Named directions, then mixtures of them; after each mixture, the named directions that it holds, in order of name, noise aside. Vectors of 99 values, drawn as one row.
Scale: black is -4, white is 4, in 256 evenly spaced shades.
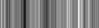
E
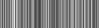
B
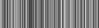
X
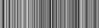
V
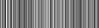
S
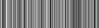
S, V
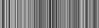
B, V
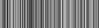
X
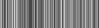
B, S, X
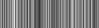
B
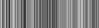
B, E, V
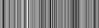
S, V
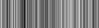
B, E, X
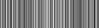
S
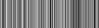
S, V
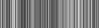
B, E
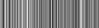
V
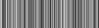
S, V, X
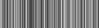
X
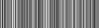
B, S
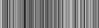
E, X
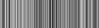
B, V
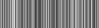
B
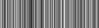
S, X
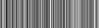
S, V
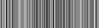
S
